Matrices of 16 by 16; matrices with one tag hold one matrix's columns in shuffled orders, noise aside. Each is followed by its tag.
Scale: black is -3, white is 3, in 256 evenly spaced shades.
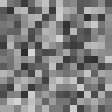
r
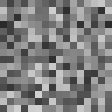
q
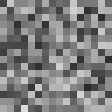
r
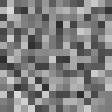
r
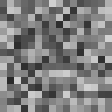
r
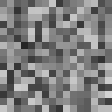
q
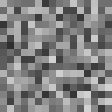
r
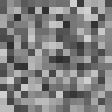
r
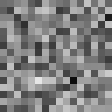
r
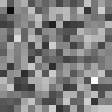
q
